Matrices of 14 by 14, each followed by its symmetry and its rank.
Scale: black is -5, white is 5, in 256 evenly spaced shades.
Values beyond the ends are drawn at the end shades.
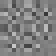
antisymmetric, rank two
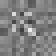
symmetric, rank three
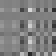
neither, rank one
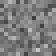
neither, full rank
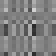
neither, rank one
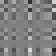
neither, rank one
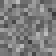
neither, full rank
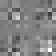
symmetric, rank two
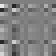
neither, rank one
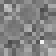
symmetric, rank three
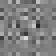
antisymmetric, rank two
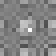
symmetric, rank two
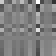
neither, rank one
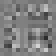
antisymmetric, rank two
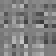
antisymmetric, rank two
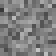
neither, full rank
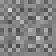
symmetric, rank three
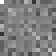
symmetric, rank three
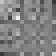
symmetric, rank two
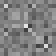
symmetric, rank three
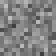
neither, full rank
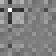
symmetric, rank two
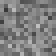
neither, full rank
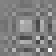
symmetric, rank two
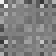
symmetric, rank two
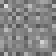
symmetric, rank three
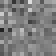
antisymmetric, rank two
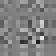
antisymmetric, rank two
